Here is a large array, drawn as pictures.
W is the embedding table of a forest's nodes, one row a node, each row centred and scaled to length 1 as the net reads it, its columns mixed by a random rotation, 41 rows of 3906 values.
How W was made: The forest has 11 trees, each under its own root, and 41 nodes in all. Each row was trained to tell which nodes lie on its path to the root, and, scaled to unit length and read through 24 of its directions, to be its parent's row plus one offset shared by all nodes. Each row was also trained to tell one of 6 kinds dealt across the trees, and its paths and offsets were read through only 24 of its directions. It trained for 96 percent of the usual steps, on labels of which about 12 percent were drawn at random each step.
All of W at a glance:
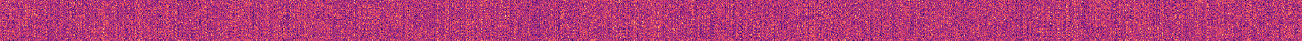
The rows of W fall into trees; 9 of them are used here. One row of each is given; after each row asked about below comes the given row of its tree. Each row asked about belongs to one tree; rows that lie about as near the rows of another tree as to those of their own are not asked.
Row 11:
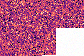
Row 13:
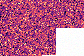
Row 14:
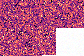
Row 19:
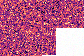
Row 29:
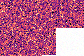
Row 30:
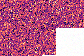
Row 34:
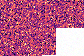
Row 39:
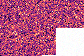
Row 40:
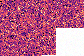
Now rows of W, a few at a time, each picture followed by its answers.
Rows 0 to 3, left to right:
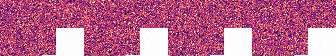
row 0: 14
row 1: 19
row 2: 34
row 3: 30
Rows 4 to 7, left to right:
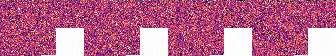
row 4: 40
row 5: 40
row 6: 39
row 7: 11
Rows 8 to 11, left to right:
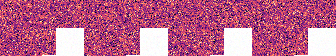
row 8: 19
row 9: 14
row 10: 39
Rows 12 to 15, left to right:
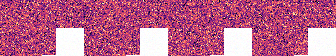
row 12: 34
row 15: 11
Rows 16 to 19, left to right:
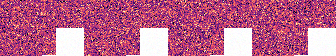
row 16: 11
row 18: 11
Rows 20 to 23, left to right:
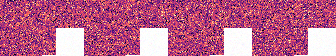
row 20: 34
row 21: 40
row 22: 40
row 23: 40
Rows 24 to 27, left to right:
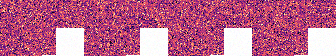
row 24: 29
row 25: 11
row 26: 13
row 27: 13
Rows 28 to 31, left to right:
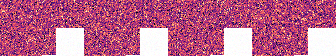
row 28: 29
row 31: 19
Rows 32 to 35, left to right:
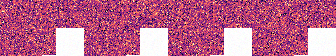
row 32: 29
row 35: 34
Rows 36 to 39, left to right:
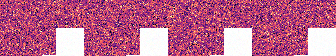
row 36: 13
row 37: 30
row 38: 19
